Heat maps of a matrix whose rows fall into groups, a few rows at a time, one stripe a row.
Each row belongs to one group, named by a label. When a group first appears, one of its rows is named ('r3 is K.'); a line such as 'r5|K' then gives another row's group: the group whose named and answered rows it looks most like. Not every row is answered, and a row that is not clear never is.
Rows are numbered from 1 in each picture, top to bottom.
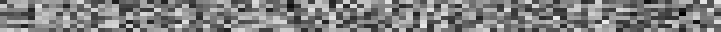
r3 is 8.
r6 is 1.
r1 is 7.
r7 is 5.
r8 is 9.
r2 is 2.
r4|5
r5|5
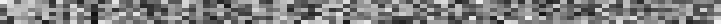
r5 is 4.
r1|9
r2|1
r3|7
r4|1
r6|2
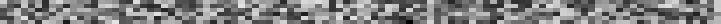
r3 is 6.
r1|2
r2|2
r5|2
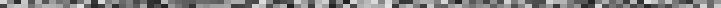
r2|7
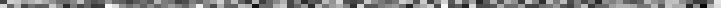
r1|1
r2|4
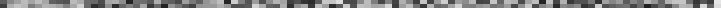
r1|1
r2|7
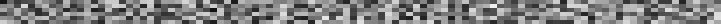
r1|5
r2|9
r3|4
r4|6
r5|9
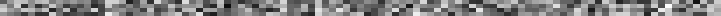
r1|1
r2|4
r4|4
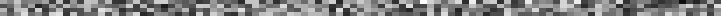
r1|8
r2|6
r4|2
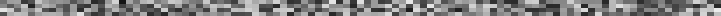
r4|7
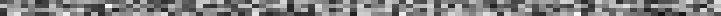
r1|6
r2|4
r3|7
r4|8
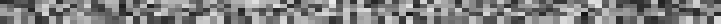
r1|5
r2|5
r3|8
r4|8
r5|6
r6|6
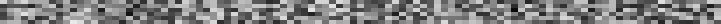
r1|9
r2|5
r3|9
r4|1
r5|6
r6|8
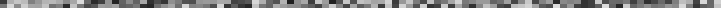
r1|7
